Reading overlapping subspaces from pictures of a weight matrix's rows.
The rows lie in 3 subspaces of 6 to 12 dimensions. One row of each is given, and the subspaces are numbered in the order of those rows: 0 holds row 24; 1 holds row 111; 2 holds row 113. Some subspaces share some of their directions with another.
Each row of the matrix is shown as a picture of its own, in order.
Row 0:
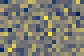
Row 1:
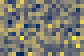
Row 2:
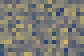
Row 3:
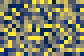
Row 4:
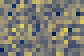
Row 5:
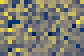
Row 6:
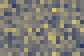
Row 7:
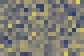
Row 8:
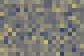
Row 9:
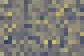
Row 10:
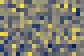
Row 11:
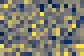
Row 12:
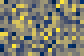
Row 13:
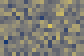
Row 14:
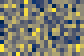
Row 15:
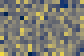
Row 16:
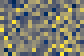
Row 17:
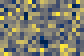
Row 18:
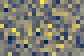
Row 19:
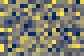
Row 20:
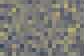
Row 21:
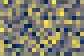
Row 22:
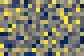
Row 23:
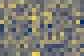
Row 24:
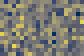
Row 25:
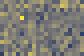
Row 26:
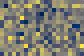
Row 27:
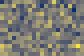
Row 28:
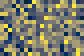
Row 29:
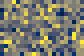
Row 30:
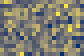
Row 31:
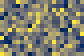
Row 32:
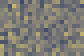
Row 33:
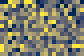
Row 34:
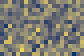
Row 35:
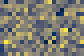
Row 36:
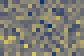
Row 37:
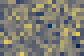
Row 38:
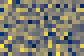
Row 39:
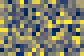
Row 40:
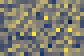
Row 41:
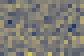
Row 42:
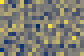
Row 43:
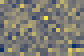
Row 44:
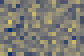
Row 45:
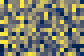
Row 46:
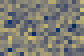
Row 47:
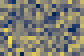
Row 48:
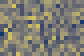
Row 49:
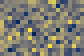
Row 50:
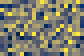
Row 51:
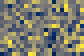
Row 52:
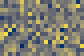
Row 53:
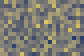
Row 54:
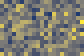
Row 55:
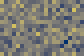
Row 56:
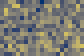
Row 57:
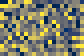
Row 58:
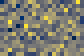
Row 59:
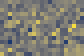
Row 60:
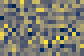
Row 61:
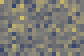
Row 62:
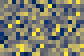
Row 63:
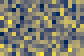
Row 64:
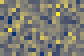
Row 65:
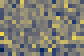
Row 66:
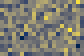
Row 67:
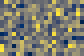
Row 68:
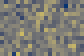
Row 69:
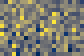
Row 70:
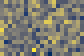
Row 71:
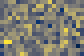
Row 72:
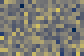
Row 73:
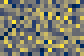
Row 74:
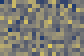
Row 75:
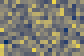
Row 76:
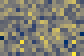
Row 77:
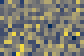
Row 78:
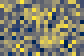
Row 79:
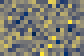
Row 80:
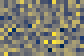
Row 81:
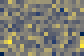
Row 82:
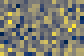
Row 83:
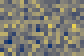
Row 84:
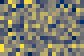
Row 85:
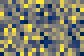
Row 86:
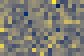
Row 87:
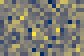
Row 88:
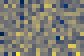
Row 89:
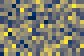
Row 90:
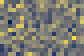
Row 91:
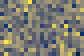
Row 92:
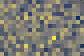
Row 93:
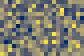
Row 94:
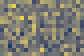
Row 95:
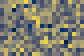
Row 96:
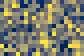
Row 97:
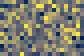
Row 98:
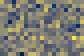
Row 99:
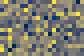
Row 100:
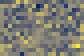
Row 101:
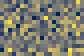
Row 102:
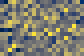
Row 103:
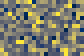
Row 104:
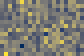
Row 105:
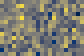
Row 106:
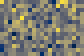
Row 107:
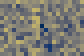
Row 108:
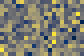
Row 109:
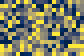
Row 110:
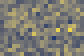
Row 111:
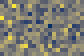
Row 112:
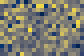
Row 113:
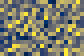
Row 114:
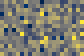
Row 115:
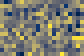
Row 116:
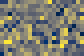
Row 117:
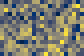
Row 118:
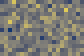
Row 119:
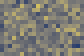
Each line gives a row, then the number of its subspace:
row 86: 0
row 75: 2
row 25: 1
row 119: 0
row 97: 2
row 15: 1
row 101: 0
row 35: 1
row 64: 0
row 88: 1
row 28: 1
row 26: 1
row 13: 1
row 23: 1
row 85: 1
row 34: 2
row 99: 2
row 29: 1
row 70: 0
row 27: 2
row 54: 1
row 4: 0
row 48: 1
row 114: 1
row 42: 0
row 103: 1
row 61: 0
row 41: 0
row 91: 1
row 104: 1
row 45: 1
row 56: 1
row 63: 0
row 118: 2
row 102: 0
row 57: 0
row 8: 1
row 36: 1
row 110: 0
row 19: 2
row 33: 0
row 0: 2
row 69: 0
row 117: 1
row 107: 1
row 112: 0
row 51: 1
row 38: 0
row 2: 2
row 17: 1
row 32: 1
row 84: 0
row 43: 0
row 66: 2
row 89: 1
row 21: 2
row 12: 0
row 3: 1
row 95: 1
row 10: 1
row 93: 0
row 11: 0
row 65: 1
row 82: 0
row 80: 1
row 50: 2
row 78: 1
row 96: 1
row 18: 1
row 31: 1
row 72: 1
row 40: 2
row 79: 2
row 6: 1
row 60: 1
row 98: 2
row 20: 0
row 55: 1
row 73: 1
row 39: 0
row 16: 1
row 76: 1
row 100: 0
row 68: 1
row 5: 0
